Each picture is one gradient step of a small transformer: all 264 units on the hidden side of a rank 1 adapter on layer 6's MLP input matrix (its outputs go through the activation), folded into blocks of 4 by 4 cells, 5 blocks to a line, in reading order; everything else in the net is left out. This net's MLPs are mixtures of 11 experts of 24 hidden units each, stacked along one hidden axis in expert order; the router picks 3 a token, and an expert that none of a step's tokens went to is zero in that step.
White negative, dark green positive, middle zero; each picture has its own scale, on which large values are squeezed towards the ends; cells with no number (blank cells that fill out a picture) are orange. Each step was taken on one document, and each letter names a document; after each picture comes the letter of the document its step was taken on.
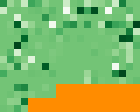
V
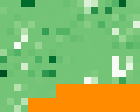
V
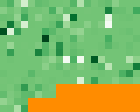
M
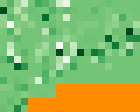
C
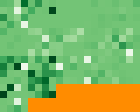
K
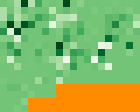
C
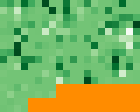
V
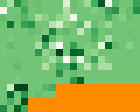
M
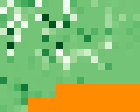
C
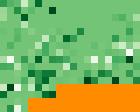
K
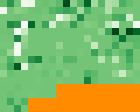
V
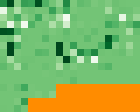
C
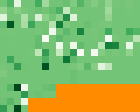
M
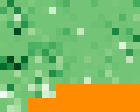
K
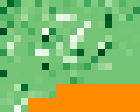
M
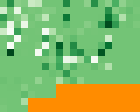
C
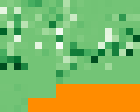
C
